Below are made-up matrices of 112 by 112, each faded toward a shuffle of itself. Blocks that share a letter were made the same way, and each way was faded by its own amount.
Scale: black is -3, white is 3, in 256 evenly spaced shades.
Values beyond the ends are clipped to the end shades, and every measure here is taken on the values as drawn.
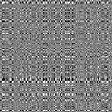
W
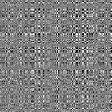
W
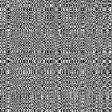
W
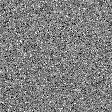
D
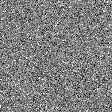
D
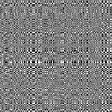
W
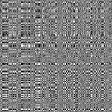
W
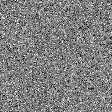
D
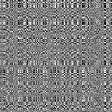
W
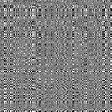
W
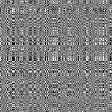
W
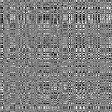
W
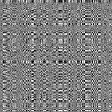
W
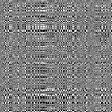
W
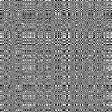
W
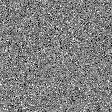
D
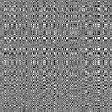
W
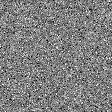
D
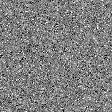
D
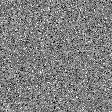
D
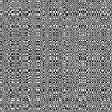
W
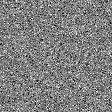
D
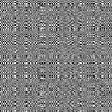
W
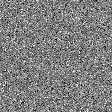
D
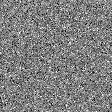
D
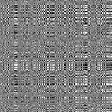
W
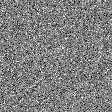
D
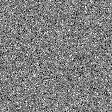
D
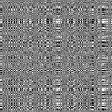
W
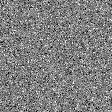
D
